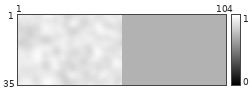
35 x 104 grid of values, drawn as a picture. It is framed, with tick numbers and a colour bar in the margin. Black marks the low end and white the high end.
It is made of 1 by 2 panels. Panel 1,1: very high, blotchy, faint in contrast. Panel 1,2: high, flat.
